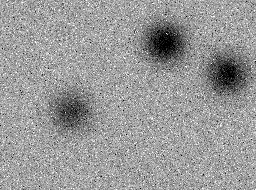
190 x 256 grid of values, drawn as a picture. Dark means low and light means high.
Stripes: none. Mirror symmetry: none. Dips: three. Odd rows or columns: none.
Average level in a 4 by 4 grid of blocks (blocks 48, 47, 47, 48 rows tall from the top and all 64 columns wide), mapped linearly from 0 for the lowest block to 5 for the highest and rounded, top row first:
5515
5530
4355
5555
